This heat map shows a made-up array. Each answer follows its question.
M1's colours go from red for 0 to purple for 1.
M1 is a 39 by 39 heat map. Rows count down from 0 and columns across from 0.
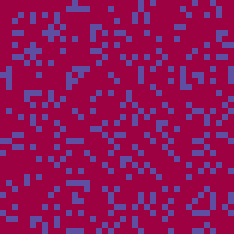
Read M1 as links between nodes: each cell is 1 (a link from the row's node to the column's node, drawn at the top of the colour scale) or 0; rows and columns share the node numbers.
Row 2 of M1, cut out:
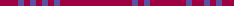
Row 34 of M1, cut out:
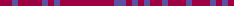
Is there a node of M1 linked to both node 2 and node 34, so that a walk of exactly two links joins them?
yes
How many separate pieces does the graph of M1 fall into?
1
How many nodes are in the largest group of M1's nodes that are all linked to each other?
6
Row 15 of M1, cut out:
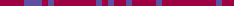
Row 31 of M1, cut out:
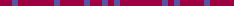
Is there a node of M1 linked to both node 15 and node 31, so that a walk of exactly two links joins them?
no
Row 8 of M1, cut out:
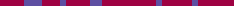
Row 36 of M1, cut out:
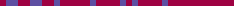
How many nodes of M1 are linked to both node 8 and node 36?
3
